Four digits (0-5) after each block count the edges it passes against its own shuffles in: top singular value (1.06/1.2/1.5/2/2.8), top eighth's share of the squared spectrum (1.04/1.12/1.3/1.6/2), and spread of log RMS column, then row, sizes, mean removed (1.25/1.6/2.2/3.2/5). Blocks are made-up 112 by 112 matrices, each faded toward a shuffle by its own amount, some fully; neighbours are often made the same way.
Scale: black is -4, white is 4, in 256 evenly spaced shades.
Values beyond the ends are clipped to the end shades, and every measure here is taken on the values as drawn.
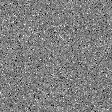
0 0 0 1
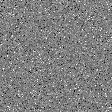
0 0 0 0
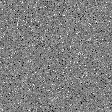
0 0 0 0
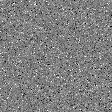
0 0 0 0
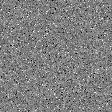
0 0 0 0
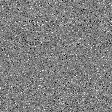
1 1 0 2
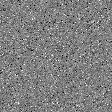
0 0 0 1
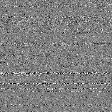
2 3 0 4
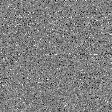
1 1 0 2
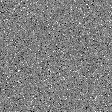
0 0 0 0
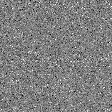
0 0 0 1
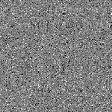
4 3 1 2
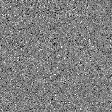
3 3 1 1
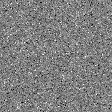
2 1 0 0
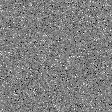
0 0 0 0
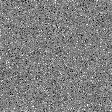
1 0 0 0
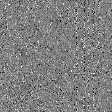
2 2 2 0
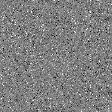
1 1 2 0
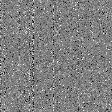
2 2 3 0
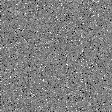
1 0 1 0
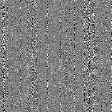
2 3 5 0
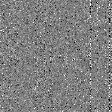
2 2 3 0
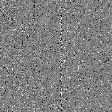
2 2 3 0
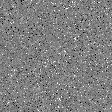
0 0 0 0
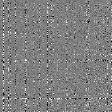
3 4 4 3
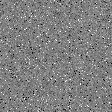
1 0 1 0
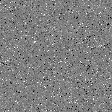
0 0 1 0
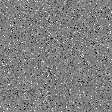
3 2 1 0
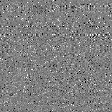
4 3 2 2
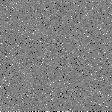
4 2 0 1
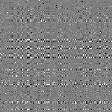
5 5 3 4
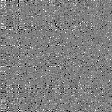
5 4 2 3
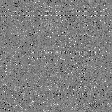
4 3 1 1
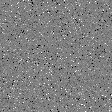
2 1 0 0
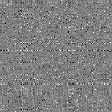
5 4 2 3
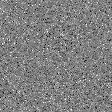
1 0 0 0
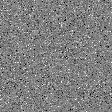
2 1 0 0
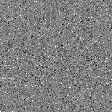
3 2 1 1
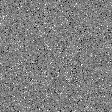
1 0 0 0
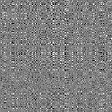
5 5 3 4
